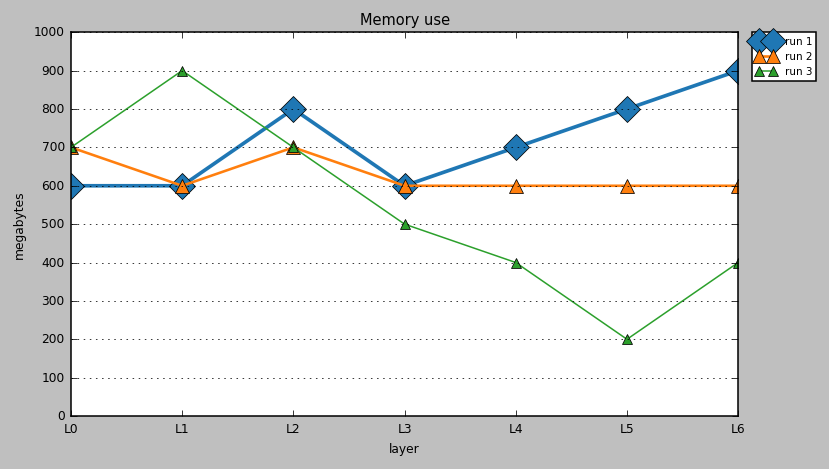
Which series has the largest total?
run 1
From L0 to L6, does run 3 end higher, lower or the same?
lower
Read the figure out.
Title: Memory use
x-axis: layer, ticks L0 L1 L2 L3 L4 L5 L6
y-axis: megabytes, ticks 0 100 200 300 400 500 600 700 800 900 1000
Legend: run 1, run 2, run 3
Values:
run 1: 600 600 800 600 700 800 900
run 2: 700 600 700 600 600 600 600
run 3: 700 900 700 500 400 200 400
